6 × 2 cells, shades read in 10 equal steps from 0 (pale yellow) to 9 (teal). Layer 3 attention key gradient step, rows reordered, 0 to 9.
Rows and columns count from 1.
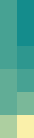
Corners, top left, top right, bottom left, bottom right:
7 9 3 0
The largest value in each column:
7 9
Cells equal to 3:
1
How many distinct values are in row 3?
2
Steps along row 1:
up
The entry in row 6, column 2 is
0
